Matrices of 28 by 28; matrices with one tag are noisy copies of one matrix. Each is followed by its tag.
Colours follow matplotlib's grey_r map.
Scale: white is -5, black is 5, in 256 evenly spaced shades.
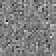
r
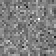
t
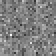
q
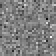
r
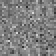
t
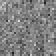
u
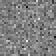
t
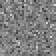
r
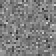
r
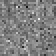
t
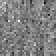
u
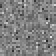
r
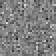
r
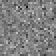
t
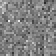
u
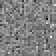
r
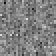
q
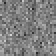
q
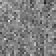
u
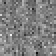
q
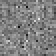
t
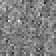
u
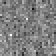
q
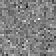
t
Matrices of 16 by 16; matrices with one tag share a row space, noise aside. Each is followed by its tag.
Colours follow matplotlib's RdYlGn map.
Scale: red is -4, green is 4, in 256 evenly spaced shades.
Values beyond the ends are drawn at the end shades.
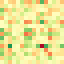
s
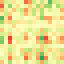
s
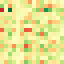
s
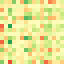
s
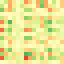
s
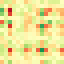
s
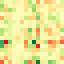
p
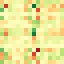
p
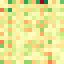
s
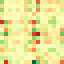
p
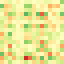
s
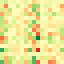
p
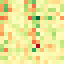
p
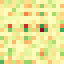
s
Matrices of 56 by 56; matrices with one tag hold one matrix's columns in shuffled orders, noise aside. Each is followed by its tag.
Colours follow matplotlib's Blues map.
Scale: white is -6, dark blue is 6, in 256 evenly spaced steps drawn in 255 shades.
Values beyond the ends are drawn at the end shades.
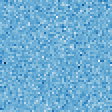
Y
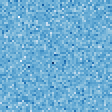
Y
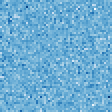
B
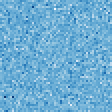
B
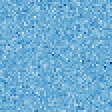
Y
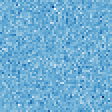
B
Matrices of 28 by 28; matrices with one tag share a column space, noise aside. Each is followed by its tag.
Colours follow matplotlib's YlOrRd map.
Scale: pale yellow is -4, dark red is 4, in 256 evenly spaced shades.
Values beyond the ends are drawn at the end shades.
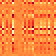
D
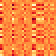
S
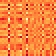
S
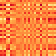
S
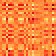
S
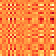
S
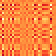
S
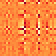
D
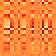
D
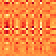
D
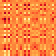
S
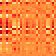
D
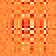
D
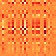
D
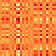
S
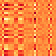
S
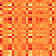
S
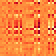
D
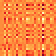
S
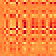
D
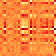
D
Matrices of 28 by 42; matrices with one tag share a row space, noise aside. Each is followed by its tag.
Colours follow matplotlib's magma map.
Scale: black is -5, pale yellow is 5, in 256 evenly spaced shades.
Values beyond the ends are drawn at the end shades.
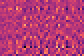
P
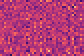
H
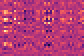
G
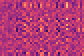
P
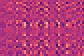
P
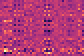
G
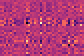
H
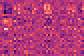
G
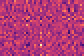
H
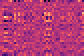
G
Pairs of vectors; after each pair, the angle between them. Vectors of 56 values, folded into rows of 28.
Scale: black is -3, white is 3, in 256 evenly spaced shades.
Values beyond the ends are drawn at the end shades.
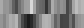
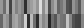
orthogonal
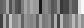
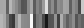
orthogonal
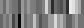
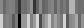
partly aligned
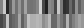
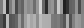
nearly parallel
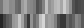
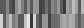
partly opposed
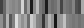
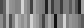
nearly parallel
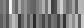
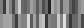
partly opposed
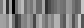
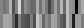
partly aligned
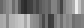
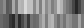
nearly opposite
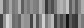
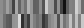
partly opposed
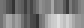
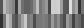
orthogonal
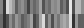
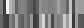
nearly parallel
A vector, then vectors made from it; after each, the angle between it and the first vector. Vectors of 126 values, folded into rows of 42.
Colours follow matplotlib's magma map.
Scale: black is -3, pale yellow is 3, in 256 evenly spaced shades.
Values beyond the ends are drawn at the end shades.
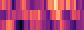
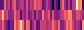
partly opposed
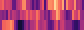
nearly parallel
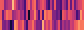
partly opposed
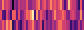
partly aligned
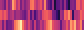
nearly opposite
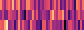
orthogonal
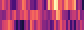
nearly parallel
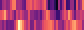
nearly opposite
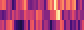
nearly parallel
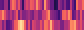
nearly opposite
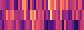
partly aligned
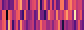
orthogonal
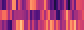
nearly opposite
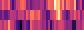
nearly parallel
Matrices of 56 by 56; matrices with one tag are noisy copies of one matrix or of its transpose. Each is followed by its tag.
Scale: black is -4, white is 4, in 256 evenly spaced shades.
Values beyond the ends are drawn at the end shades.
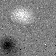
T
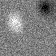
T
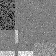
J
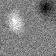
T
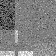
J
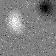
T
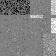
J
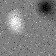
T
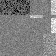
J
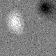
T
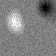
T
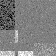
J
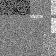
J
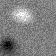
T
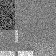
J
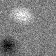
T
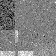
J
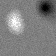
T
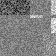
J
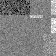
J
